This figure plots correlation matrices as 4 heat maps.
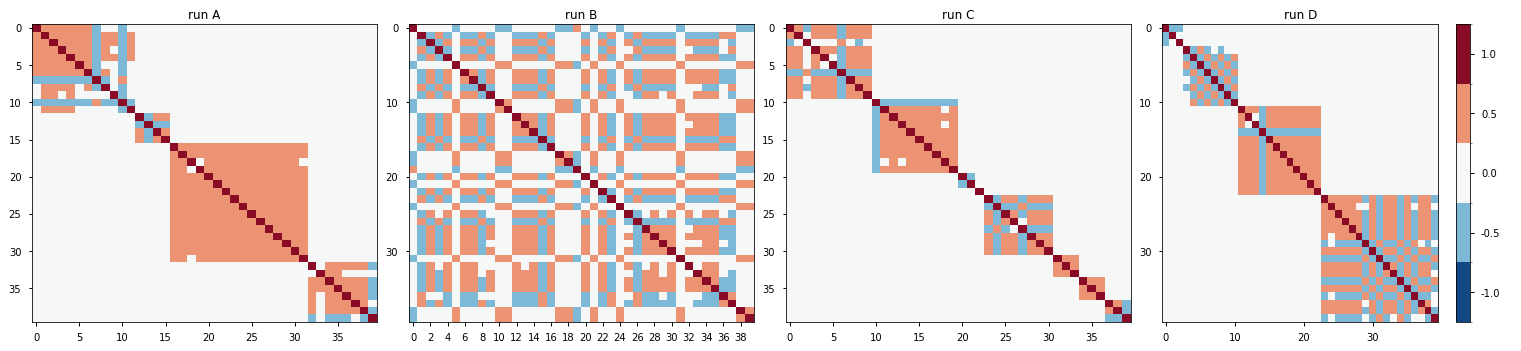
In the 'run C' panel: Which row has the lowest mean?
10
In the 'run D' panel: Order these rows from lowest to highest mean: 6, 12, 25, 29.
29, 6, 25, 12
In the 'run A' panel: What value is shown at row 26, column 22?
0.5
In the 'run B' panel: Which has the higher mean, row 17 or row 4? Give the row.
4
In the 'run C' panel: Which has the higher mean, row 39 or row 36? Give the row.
36
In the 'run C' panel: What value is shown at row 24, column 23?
-0.5
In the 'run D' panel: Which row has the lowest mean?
14
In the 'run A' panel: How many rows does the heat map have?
40
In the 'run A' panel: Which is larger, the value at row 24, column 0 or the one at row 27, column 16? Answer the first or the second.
the second
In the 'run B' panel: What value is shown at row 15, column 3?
0.5
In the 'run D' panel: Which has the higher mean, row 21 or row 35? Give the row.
21
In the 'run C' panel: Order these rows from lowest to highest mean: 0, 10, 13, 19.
10, 0, 13, 19
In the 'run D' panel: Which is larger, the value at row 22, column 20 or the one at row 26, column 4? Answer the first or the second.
the first
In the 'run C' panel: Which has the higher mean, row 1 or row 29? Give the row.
1
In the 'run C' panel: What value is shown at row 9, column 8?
0.5
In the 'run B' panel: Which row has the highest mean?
2
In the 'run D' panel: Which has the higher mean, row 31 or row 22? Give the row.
22
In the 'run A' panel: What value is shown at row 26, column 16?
0.5
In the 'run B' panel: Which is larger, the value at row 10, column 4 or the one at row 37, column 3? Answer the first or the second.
the second
